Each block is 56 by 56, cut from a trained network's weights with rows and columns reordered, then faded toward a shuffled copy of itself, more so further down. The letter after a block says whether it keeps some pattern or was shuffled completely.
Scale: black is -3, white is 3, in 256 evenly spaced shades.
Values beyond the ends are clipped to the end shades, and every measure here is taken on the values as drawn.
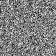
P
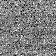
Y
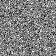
P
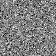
P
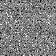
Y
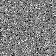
P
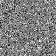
P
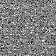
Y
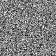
P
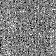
Y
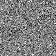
P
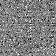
Y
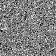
P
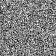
P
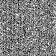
Y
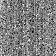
Y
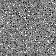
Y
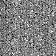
Y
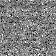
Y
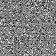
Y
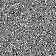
P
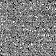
Y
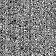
Y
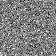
P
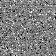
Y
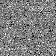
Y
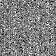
Y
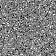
P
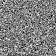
P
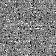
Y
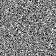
P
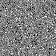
P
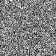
Y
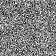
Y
